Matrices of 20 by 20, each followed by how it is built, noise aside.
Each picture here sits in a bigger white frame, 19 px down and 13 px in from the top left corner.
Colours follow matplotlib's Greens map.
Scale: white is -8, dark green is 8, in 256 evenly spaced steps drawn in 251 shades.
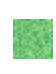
noise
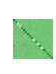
diagonal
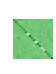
diagonal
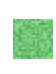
noise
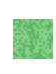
noise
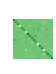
diagonal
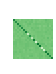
diagonal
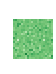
noise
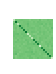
diagonal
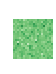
noise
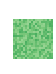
noise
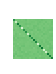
diagonal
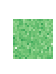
noise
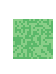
noise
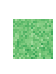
noise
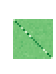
diagonal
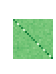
diagonal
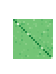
diagonal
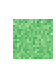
noise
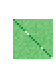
diagonal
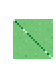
diagonal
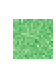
noise
